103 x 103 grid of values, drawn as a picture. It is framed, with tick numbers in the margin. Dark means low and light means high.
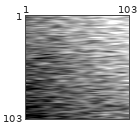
Mirror symmetry: none. Grain: streaks across. Ninth with the highest average: top right. Histogram: bell-shaped. Slope: up to the top right.
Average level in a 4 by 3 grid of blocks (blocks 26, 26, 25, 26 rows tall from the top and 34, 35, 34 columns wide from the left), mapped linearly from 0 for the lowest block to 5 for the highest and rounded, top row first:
3 4 5 | 2 3 4 | 1 2 3 | 0 1 2
